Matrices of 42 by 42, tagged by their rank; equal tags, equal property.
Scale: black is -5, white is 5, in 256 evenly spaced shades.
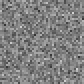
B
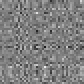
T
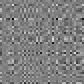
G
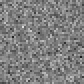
B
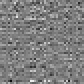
T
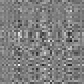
G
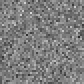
B
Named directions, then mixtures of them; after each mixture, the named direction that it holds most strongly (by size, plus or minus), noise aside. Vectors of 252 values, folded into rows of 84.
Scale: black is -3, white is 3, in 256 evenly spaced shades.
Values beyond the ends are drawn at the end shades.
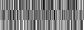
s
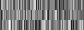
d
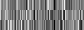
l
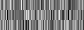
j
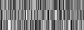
d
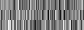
d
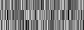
j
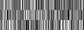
j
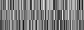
s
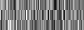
l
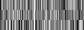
d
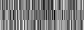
s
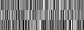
s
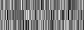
j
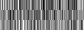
s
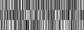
j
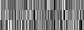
l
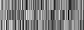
j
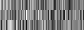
l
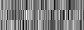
j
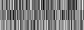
s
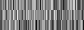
s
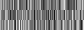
s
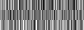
s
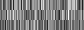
j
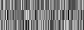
j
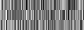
j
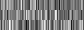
d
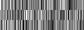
j
